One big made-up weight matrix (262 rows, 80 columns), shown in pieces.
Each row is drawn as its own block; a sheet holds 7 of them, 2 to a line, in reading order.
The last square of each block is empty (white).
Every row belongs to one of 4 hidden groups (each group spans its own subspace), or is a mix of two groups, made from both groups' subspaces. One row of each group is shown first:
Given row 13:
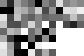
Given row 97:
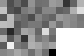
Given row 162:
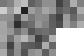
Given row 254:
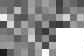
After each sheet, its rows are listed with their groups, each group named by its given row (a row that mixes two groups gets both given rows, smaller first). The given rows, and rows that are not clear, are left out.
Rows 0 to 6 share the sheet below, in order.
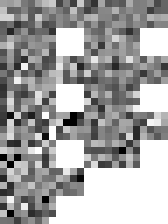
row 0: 97 and 254
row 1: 13 and 254
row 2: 162
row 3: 97
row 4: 13
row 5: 13
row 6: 97
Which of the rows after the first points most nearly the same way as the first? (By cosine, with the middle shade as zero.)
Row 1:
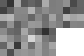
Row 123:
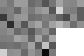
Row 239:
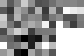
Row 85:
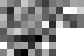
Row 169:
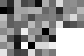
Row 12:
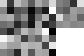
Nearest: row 169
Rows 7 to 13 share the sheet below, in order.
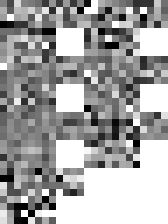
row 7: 254
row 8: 162
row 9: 13
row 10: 254
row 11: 13
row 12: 97 and 162
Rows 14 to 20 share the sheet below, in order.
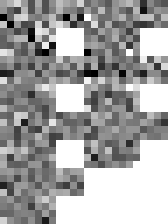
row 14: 254
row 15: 254
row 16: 254
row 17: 254
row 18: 162
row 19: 97
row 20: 254
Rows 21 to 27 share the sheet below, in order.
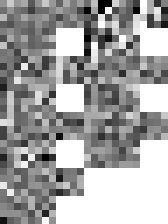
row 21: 97
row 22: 162
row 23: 162
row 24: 162 and 254
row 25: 13
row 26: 97 and 162
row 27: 254
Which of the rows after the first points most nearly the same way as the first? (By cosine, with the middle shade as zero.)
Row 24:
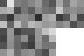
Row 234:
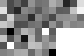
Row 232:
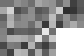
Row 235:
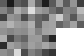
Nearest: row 232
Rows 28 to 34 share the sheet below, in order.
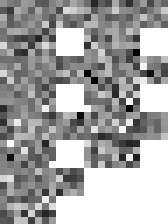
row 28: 13
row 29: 97
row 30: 254
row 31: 254
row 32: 97
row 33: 162 and 254
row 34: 13
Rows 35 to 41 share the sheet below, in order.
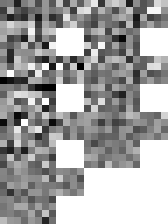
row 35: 254
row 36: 13
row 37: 254
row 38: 13
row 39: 162
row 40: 97
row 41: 254
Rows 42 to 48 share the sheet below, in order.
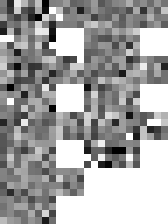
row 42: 162
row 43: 254
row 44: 97
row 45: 162
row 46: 162
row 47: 13
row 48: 254
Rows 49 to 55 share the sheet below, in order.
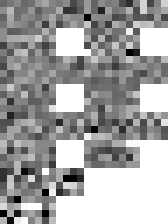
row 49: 13
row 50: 97 and 254
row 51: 97
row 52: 97
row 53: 97 and 162
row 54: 254
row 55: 13
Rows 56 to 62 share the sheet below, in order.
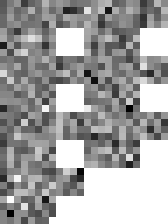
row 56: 13
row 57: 162
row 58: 254
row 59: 254
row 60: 162
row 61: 254
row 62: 97
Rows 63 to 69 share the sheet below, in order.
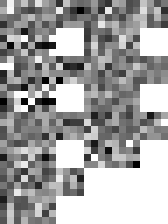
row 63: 13 and 97
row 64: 162
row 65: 13
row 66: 162
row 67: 13
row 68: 97
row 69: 162
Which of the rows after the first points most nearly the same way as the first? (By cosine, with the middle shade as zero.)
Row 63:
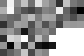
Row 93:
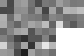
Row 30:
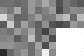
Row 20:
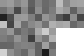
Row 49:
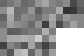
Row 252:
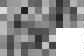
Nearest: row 49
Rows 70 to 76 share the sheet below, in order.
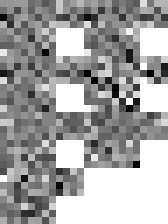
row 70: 254
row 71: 254
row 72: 254
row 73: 254
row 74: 13
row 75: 97
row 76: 162
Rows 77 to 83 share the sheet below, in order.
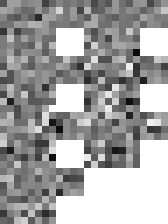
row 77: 162
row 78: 97
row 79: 97
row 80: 13
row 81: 162
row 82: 13
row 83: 13
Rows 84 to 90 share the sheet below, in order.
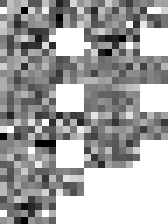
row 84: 162
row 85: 13
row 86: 162
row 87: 254
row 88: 254
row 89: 97
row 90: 13
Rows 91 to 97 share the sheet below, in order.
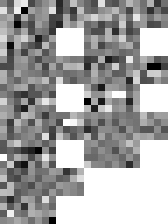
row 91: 162
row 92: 13 and 254
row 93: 13
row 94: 13
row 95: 13
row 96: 254
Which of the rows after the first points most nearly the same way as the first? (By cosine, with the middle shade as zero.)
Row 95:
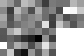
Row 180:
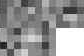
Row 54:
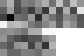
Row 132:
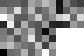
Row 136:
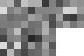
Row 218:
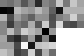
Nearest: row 136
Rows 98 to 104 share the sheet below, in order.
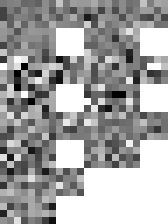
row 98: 13 and 254
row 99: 254
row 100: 162
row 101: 13
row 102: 13 and 97
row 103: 13
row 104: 97
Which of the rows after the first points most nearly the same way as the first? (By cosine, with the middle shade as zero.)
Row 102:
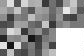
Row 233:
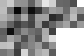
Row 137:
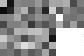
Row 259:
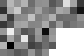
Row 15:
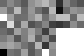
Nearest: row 259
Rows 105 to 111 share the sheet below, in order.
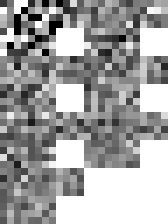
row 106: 13
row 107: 13 and 162
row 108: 162
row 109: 97
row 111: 162
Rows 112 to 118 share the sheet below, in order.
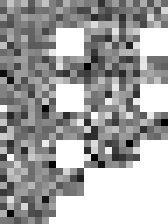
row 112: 97
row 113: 254
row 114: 254
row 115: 162 and 254
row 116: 97
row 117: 97
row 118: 97
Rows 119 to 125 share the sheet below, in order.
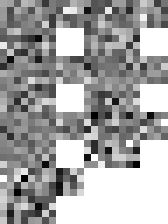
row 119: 13
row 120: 162
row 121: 13 and 254
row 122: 13 and 254
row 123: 254
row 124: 97
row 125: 162
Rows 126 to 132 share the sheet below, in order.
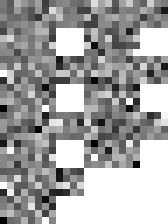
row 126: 162
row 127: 97
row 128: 254
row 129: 254
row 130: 162
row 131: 97
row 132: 254
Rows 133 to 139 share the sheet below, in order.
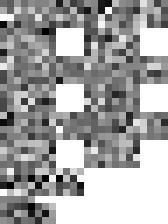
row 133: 254
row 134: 162
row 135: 13
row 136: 13
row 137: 162
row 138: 162
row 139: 254
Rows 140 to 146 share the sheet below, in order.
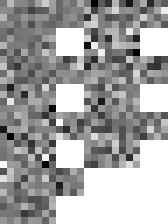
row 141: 97
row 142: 97
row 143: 13
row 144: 254
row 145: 254
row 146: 162
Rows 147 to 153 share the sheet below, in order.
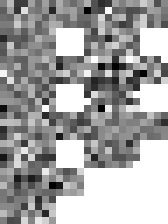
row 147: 162
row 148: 162
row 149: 254
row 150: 97
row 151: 13 and 97
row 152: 97
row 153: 97 and 254
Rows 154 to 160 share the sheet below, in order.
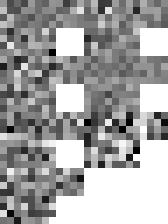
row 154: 97
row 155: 162
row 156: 162
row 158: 254
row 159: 162
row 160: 97
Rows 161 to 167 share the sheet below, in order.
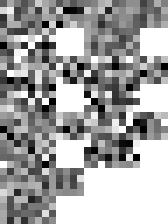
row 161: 13
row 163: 254
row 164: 97
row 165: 254
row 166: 162
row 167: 13 and 162
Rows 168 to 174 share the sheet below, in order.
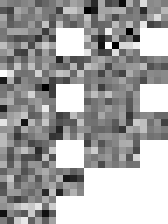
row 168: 13
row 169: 13
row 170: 254
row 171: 13 and 162
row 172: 162
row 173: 162
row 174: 13
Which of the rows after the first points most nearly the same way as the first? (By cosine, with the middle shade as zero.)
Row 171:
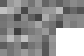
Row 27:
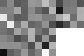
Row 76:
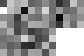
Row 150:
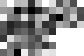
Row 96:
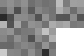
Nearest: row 76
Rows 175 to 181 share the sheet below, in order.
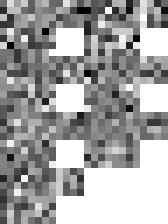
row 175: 97
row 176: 162
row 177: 254
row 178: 254
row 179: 97
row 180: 13
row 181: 162
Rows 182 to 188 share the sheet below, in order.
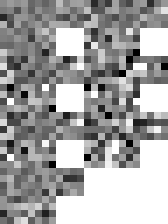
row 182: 254
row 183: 97
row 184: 97
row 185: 162
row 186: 97
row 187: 13
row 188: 13
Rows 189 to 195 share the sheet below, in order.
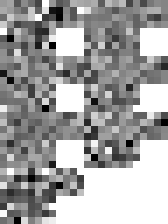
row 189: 162
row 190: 13
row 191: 254
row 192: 97
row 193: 97
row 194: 97
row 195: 97
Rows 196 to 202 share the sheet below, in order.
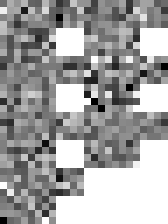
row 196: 162
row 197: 162
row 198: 13
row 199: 97
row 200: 13
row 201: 97
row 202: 254
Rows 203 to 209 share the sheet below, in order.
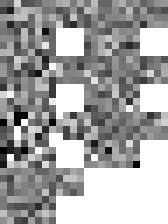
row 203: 13 and 254
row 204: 13
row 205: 162
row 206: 254
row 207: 162
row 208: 97
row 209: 13
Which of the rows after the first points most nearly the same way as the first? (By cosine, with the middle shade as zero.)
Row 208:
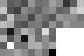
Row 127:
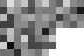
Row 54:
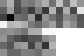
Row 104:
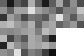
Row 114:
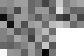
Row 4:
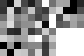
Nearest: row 104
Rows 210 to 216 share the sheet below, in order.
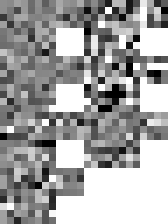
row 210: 254
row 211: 162
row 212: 97
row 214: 254
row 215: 13
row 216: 162
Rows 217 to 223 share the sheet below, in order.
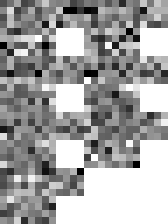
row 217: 13
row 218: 13
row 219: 162 and 254
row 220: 254
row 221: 254
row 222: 97
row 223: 97
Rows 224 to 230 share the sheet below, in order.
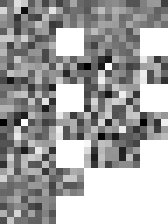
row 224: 162
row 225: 97
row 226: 254
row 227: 162
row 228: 162
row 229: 162
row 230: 13
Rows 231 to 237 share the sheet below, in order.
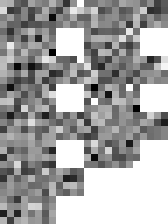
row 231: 13 and 97
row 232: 13
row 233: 97
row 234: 97
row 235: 97
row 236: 97
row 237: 13
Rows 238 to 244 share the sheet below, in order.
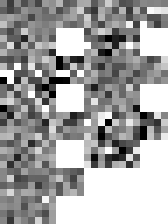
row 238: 13 and 97
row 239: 13
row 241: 97
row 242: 13
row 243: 162
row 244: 13 and 254
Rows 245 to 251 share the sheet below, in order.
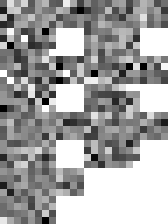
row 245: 97
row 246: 162
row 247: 254
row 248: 254
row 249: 13
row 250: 97
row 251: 254
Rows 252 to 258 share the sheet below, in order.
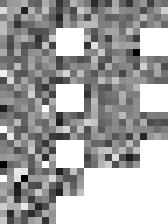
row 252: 162
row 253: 97
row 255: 162
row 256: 254
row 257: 13
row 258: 162
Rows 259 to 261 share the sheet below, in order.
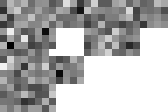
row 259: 97
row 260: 13
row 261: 162
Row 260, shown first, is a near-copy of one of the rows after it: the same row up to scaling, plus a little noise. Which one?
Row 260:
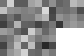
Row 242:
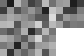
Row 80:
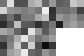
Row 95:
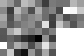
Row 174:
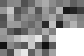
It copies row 80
